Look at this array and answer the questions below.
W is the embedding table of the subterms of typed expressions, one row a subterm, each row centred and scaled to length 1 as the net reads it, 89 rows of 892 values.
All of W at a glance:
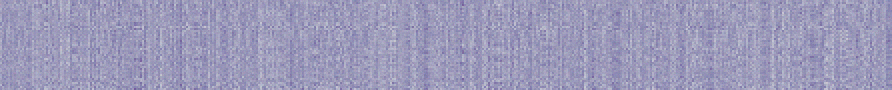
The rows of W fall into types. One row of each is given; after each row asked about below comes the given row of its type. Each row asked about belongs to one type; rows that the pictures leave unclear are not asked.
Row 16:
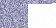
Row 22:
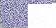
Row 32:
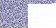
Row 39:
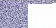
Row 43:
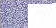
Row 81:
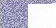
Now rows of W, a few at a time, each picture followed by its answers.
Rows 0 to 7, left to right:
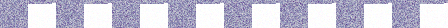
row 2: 22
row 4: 81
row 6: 81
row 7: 32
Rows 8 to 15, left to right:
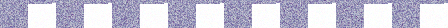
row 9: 81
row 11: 16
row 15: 39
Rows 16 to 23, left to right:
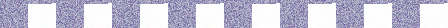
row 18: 16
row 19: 39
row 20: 39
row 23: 43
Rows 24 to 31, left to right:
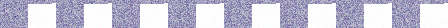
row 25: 43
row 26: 16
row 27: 16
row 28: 43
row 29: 43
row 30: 32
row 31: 16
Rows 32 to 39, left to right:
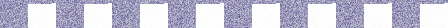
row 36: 43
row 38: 32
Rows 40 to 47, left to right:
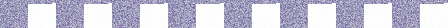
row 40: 81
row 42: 39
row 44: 39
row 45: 32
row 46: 81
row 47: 22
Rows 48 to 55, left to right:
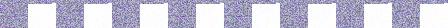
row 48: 81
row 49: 81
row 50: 22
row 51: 16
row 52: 16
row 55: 39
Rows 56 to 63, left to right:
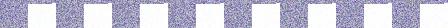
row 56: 39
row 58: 32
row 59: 43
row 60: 22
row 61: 39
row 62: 81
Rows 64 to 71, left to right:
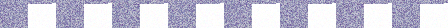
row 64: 22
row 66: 43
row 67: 81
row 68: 32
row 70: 81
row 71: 16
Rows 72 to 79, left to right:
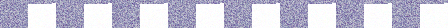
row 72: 22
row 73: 16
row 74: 39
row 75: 16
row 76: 16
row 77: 22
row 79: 16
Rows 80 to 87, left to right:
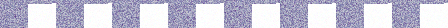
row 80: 43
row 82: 39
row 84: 39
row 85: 16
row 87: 22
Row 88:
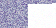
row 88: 43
